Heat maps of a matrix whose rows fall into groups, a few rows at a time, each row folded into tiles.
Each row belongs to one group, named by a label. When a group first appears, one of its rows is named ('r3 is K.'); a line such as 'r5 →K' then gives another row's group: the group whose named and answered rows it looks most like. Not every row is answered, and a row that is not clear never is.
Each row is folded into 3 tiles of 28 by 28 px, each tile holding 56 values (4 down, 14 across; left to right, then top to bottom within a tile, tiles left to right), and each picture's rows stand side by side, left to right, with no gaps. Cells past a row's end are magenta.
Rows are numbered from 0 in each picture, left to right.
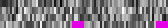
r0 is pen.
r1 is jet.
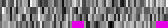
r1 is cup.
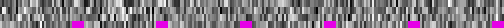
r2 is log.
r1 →jet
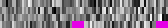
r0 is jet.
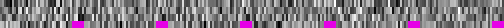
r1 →jet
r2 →jet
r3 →cup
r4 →pen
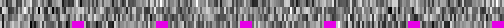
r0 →jet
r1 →cup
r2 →jet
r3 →pen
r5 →cup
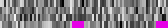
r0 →cup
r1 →jet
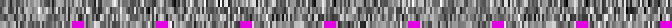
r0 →jet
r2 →log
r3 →cup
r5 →cup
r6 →cup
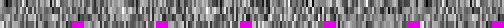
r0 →log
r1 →jet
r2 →jet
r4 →log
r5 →log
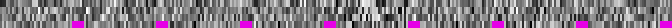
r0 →pen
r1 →jet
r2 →cup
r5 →jet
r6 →cup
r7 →pen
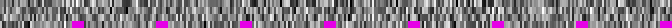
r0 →cup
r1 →pen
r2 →jet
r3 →pen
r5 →jet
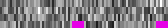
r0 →jet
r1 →cup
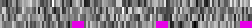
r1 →pen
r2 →cup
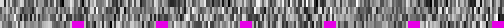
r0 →cup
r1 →cup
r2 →pen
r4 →cup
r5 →log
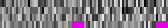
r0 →pen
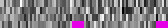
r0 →cup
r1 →log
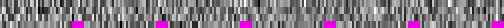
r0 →log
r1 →jet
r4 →jet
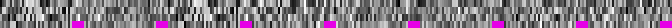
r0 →jet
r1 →cup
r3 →pen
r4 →cup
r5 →pen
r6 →pen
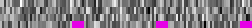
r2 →jet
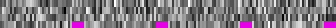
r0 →pen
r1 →log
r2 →cup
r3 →cup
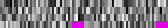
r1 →jet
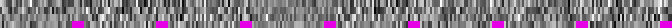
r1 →pen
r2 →log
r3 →cup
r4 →log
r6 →cup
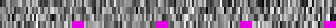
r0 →pen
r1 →log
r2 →pen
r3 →log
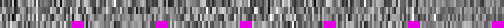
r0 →log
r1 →log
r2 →pen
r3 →jet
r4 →log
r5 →cup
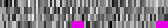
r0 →log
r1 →cup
